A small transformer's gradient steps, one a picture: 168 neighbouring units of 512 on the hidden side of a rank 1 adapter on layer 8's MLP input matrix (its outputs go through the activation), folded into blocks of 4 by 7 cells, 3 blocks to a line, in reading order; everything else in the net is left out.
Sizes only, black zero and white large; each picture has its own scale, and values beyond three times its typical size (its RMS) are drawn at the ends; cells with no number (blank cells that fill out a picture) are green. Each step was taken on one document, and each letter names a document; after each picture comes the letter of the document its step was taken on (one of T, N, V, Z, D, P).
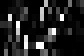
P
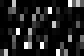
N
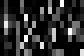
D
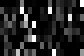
D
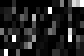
N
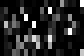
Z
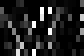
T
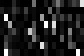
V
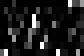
N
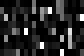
V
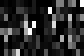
V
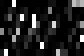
N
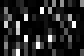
Z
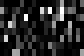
D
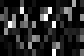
D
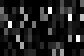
D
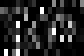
Z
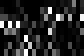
T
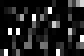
N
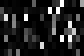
V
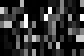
D
